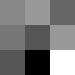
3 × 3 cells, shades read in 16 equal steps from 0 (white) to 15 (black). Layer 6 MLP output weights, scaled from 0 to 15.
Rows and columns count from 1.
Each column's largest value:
10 15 9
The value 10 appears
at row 2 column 2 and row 3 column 1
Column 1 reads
7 8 10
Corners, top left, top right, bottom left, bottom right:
7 9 10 0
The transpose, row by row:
7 8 10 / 6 10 15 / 9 6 0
